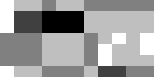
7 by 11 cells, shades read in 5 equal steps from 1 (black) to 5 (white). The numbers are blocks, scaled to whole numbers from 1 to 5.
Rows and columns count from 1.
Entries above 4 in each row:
1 1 1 2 2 1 1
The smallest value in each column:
3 2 2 1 1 1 3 2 2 3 3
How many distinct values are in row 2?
4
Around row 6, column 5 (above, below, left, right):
4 3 4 4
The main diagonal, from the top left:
5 2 2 4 4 4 4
